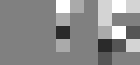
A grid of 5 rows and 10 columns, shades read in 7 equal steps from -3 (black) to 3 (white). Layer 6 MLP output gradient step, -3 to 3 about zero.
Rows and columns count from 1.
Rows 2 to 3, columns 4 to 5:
0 1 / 0 -2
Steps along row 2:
same same same up down same up down same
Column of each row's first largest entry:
5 8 9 10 1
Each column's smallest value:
0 0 0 0 -2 0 0 -2 -1 -1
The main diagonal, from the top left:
0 0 0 0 0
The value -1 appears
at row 3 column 10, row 4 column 9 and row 5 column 8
